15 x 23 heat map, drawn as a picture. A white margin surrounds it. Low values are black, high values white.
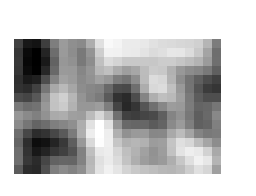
There are no regular stripes. The ninth with the highest average is the bottom middle. There are no lone odd cells. The field is mottled with small blotches.
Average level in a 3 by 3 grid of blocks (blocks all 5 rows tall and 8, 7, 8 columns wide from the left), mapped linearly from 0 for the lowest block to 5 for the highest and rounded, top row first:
054
222
054
